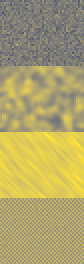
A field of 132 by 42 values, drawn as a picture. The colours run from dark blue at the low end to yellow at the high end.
The table splits into 4 rows of 1 panel. Panel 1,1: middling, fine-grained. Panel 2,1: high, blotchy. Panel 3,1: very high, slanting down to the right, faint in contrast. Panel 4,1: high, checkered.
